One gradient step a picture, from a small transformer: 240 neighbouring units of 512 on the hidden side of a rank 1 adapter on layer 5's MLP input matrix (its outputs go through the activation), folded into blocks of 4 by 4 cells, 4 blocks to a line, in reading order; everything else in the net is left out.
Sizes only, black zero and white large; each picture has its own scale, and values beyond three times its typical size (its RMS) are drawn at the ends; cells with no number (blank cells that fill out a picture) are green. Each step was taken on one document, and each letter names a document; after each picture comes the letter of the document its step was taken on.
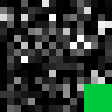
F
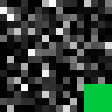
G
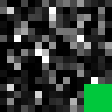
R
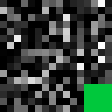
G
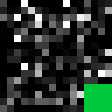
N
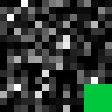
F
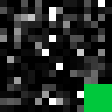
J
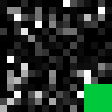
R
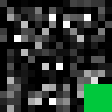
R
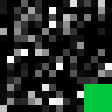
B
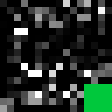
N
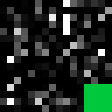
J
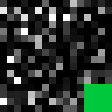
R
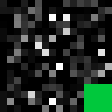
B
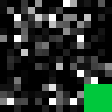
J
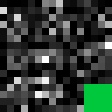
G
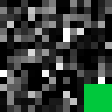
F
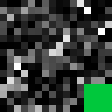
F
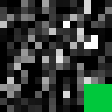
F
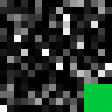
B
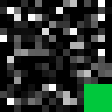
J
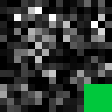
R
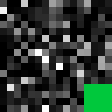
G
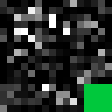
B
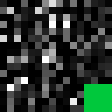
R
